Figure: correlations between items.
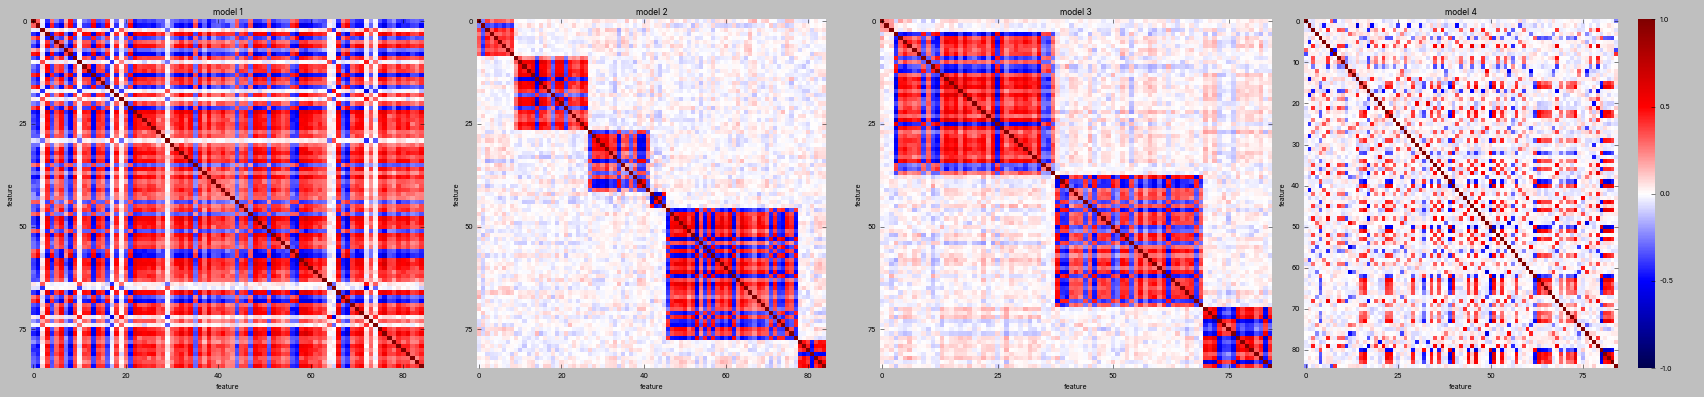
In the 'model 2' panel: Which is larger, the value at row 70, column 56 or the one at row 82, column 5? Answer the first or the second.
the first
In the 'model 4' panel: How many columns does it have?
85
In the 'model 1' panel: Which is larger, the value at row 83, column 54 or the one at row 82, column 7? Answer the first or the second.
the first
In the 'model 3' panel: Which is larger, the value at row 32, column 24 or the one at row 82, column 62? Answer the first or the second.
the first
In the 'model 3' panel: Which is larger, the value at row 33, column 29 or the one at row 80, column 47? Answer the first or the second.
the first
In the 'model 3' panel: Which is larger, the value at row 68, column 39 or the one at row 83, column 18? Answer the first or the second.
the first
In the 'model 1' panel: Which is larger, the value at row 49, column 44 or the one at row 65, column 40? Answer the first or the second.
the second
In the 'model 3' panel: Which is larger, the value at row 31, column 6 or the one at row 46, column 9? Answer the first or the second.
the first
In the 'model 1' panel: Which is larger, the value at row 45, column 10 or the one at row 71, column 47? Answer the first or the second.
the first
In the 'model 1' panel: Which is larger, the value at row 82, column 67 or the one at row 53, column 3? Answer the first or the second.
the second
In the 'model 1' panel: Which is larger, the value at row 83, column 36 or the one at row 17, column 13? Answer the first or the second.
the first
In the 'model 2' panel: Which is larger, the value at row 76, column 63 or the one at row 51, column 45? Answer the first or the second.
the first
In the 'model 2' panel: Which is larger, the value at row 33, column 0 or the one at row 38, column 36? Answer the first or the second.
the second
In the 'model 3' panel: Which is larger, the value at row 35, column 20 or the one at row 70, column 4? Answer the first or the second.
the second
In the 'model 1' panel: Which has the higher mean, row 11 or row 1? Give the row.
11
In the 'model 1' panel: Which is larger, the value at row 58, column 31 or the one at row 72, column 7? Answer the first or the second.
the first
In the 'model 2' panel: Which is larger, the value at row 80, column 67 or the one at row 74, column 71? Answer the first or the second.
the second
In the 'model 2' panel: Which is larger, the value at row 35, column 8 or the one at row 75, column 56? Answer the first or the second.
the second
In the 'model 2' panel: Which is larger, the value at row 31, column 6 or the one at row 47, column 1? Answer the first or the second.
the first
